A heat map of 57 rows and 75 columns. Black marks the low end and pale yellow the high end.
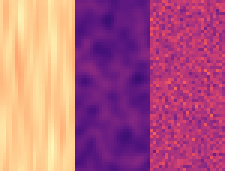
The table splits into one row of 3 panels. Panel 1,1: very high, streaked downward, faint in contrast. Panel 1,2: low, blotchy, faint in contrast. Panel 1,3: middling, fine-grained.
